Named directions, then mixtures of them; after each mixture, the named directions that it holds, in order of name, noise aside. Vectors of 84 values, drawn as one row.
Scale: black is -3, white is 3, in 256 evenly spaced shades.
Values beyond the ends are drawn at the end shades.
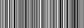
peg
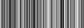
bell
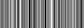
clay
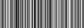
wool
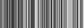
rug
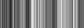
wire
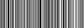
peg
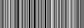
clay, wool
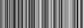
clay, peg, rug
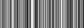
rug, wire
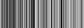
bell, rug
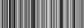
bell, peg, rug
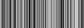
bell, clay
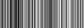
rug, wire, wool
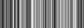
clay, wire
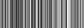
rug, wool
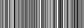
clay, peg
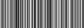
wool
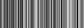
rug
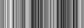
wire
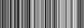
clay, wire, wool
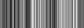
wire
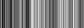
wire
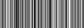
wool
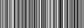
clay, peg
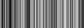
bell, wire
